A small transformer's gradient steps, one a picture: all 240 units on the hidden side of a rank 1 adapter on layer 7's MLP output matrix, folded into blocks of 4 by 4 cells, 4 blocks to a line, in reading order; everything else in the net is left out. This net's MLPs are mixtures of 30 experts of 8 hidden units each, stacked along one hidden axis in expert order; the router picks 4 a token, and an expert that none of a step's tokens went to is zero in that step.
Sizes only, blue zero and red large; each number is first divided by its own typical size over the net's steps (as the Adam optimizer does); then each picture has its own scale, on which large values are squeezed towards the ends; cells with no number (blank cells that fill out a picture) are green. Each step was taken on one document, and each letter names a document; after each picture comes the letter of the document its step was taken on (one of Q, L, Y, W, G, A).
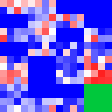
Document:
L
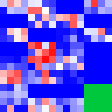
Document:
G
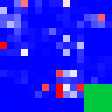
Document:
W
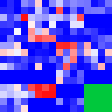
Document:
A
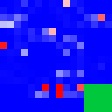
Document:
W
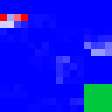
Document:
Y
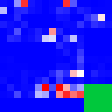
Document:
W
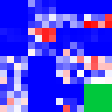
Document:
L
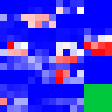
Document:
Y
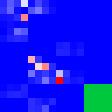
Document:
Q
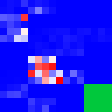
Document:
Q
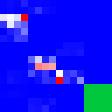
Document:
Q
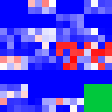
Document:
A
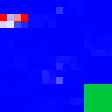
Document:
Y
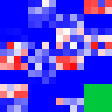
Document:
A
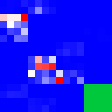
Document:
Q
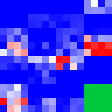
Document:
A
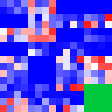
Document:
L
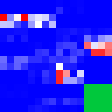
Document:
Y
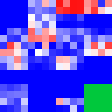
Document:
A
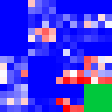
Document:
L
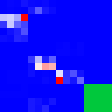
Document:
Q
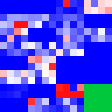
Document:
G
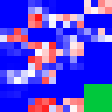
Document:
G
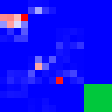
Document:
Q
